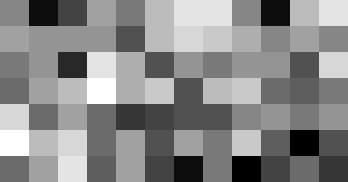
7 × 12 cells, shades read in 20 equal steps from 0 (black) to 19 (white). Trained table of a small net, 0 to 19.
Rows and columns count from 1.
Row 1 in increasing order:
1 1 5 9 10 10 12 14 14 17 17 17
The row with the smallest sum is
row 7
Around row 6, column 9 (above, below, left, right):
10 0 9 7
